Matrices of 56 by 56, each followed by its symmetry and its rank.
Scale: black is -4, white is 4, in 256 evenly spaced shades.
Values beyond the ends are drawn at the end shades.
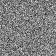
neither, full rank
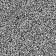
symmetric, full rank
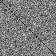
symmetric, full rank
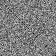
symmetric, full rank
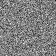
neither, full rank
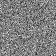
neither, full rank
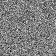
neither, full rank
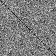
symmetric, full rank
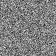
neither, full rank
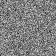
neither, full rank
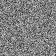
neither, full rank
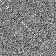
symmetric, full rank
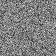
neither, full rank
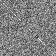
symmetric, full rank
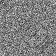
symmetric, full rank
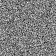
neither, full rank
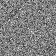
symmetric, full rank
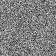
neither, full rank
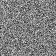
neither, full rank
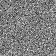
symmetric, full rank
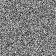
neither, full rank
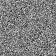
symmetric, full rank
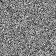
symmetric, full rank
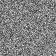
symmetric, full rank
